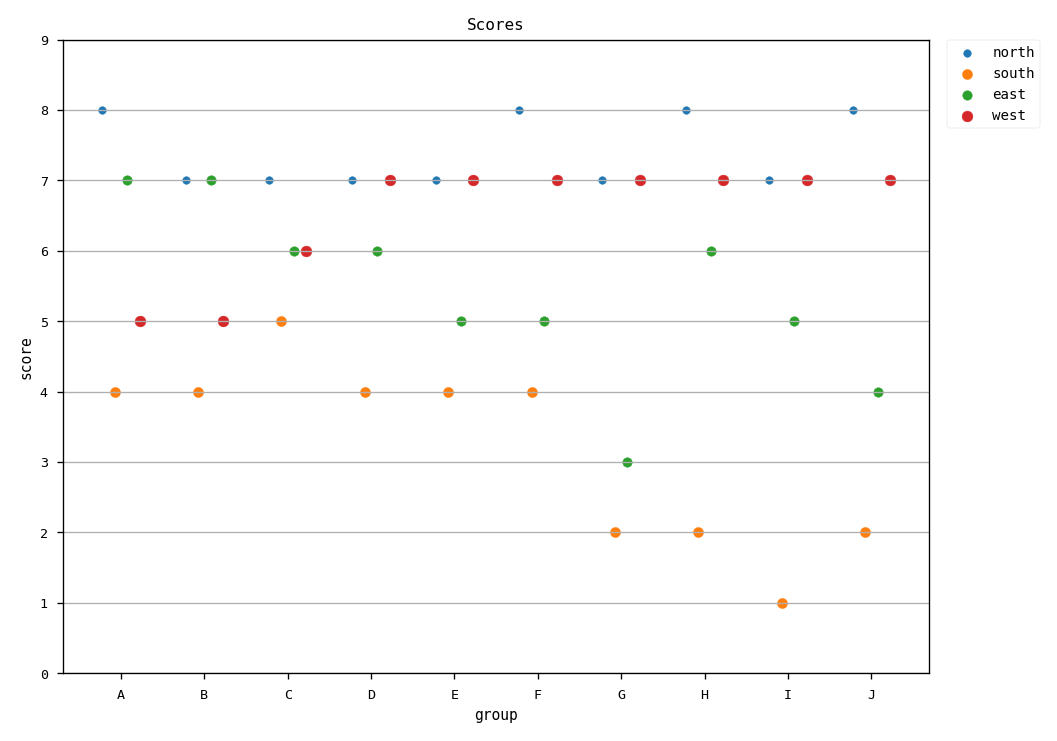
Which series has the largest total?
north
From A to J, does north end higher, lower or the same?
the same
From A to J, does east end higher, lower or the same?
lower
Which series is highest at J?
north
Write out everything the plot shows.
Title: Scores
x-axis: group, ticks A B C D E F G H I J
y-axis: score, ticks 0 1 2 3 4 5 6 7 8 9
Legend: north, south, east, west
Values:
north: 8 7 7 7 7 8 7 8 7 8
south: 4 4 5 4 4 4 2 2 1 2
east: 7 7 6 6 5 5 3 6 5 4
west: 5 5 6 7 7 7 7 7 7 7
